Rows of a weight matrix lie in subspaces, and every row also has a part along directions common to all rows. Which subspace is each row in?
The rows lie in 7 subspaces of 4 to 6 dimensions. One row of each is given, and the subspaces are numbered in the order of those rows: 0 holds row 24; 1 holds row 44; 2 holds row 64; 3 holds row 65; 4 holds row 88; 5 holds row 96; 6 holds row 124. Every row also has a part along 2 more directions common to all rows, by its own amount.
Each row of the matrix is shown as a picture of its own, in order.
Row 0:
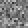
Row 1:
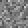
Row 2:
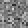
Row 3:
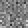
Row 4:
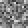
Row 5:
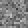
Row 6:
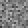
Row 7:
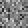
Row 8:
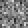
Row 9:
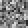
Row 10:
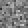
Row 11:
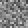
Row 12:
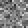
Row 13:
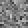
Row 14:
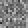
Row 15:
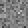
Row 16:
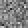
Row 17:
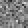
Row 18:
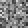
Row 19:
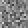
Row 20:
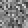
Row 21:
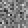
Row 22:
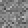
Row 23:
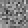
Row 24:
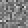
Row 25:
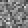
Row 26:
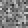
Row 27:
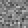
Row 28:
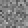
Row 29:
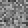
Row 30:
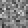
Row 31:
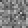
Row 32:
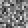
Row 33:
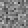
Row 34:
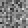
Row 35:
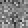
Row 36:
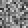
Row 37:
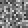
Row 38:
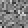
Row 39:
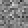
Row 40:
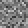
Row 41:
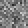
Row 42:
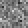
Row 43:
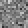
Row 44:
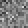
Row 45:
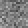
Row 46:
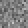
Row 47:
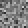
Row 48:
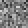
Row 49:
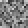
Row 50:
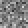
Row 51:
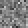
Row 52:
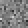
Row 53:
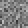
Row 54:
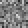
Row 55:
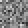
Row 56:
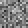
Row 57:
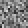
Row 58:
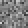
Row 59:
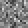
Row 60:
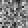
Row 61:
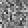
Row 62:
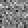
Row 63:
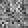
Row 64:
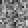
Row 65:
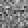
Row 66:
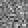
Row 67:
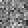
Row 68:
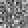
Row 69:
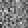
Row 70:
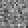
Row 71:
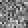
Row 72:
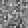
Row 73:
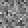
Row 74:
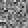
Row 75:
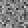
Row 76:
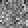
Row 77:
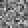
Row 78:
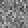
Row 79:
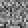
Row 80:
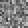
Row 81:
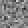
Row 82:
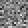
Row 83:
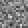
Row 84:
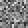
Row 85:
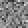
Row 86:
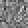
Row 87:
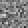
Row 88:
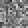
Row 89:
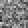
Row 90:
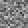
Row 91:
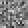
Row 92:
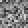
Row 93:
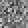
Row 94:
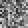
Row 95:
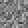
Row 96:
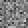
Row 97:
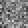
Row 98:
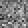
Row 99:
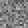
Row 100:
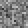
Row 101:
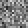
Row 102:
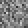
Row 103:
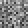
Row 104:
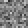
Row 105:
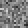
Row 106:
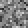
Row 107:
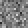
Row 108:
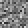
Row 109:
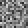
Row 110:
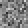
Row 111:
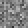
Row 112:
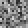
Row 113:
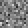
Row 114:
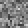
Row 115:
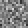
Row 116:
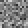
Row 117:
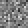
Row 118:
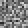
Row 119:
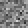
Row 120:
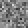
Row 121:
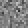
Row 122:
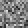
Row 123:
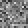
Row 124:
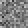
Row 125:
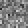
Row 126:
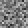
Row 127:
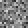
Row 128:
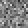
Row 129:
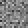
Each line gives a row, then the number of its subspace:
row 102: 3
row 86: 0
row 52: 2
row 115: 6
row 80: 1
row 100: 5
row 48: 3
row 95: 0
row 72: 3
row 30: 1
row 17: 3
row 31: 1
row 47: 1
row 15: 1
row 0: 5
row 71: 3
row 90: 0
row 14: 6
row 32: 5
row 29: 5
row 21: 3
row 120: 5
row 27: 3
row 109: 6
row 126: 0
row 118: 6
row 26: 4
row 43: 4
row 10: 5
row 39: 6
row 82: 5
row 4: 0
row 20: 3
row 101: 5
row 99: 5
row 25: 0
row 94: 1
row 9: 2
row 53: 3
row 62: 3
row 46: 3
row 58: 2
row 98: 6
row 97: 5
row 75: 5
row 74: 0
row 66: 6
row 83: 3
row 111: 2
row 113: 4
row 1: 0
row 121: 0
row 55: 6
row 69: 3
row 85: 2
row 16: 6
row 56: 2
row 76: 2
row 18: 1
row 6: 5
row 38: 1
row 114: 5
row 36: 4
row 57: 3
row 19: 6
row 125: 3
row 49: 0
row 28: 1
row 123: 1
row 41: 6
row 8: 6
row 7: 5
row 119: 4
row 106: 4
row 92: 1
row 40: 0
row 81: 0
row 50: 2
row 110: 3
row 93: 6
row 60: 2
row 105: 5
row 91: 2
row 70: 3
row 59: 2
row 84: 6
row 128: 5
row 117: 0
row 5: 4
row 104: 0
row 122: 5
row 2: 6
